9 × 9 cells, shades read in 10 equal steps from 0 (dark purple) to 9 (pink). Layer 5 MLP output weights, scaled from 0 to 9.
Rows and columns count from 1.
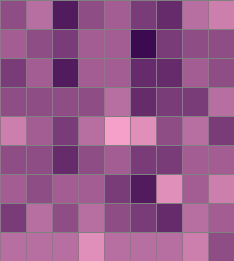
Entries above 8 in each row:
0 0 0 0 1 0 0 0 0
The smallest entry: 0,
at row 2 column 6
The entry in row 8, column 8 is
6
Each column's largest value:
7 6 6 8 9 8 8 7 7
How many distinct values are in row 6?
4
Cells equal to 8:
3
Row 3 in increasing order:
1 2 2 3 4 5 5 5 5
